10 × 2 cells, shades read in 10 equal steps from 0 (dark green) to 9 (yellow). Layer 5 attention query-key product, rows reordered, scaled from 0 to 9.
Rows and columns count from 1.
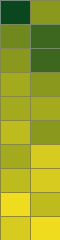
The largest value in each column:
9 9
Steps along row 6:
down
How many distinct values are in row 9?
2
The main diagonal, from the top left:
0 2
